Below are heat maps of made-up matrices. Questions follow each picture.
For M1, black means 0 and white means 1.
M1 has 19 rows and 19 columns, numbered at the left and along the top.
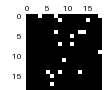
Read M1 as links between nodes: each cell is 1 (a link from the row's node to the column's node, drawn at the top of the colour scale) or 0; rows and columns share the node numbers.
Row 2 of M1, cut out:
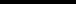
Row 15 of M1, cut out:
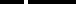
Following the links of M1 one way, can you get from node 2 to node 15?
no
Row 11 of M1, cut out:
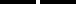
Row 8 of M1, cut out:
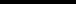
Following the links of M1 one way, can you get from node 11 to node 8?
no
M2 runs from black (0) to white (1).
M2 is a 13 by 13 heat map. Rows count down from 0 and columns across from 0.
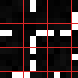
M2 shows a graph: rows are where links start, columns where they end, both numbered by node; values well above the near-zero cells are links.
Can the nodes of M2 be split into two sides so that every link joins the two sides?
yes
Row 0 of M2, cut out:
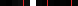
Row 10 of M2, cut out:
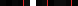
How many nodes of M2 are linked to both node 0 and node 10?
1
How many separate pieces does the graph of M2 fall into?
2
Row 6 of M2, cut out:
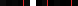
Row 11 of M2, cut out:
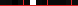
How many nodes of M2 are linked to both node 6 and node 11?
1
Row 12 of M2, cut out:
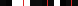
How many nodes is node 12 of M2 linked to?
4
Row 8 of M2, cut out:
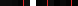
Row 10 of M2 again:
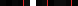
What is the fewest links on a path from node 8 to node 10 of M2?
2
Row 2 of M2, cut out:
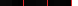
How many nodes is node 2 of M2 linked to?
1
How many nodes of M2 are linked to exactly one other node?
11
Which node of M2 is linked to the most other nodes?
node 5
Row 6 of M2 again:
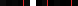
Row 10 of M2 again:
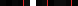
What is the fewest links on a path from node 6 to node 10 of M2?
2
